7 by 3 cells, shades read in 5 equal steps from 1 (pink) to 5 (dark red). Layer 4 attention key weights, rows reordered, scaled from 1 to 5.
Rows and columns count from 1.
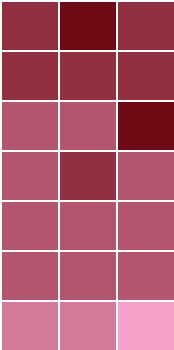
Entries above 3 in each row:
3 3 1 1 0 0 0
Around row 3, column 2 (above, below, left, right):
4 4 3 5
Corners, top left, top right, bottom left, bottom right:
4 4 2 1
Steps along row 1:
up down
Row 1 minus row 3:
1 2 -1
